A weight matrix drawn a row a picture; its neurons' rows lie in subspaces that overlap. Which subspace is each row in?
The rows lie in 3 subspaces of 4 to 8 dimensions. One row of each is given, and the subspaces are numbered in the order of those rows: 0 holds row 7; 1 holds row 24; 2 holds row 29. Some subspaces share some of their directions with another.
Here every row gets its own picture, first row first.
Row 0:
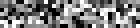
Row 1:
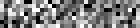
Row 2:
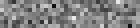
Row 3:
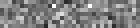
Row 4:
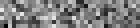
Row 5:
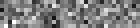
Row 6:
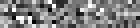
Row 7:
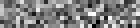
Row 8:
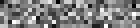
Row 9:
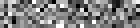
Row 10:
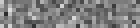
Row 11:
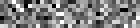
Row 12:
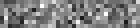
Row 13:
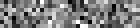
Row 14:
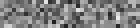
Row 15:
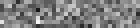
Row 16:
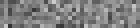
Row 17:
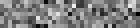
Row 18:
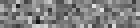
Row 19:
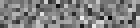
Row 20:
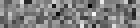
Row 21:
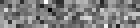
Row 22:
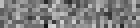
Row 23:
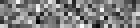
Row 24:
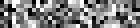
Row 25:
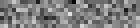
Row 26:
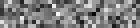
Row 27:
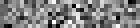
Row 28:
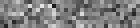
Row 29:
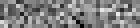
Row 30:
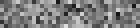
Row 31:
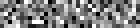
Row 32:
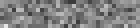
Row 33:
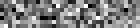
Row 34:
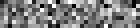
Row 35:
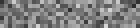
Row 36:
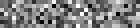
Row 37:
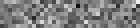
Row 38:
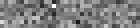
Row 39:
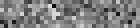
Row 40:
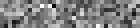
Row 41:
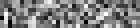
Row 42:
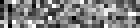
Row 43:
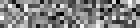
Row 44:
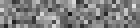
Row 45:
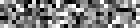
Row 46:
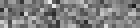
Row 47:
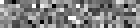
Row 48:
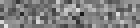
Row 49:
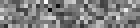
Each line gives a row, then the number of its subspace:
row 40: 1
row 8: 0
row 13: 1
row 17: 0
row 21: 0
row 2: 1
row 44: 2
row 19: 0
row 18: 0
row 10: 1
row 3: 0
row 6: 0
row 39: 2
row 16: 1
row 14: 0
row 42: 1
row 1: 0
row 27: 0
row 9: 1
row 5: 2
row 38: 1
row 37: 1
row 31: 0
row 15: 0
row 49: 0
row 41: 1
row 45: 2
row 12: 1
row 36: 1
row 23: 0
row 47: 1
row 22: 0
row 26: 0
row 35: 2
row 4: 0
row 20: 0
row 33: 0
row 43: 2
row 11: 2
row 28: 1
